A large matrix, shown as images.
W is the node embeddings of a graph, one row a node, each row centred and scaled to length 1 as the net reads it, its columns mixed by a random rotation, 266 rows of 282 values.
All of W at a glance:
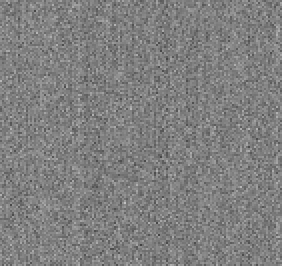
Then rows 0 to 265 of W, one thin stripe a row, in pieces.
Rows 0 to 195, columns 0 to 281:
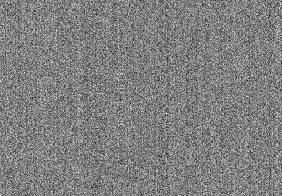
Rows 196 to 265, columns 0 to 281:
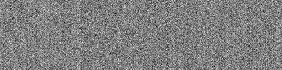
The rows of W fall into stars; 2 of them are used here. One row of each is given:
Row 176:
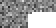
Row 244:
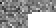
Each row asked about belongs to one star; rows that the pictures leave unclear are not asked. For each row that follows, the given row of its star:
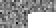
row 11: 244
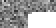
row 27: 244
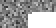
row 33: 244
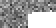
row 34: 176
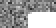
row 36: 176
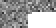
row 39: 176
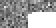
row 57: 176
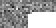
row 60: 244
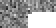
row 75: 244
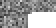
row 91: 244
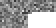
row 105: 244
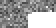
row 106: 176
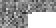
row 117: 244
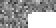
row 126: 176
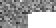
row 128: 244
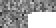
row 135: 244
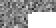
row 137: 176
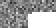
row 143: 176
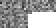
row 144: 176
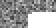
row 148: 244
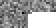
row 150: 244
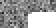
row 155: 176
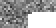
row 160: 244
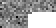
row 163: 244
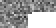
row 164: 244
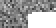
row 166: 176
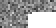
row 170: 244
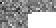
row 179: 244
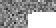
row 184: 176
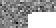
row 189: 244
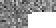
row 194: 244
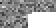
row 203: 176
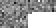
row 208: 176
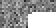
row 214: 176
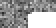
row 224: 176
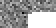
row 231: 244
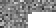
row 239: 244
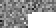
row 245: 176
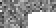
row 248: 244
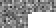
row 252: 244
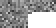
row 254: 176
